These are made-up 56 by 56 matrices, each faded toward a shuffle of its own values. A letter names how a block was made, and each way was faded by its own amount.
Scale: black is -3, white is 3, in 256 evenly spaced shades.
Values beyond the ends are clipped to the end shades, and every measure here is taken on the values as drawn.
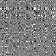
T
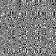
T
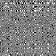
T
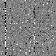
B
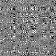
T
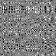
T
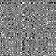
T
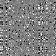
B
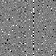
B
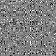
B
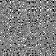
B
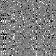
B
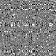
T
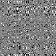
T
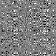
T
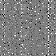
B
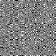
T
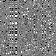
B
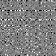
T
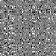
T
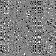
B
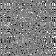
B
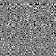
T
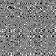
T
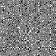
B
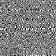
T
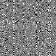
B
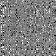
B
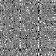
B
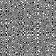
B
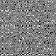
T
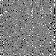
B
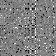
B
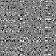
T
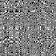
T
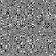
B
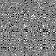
T
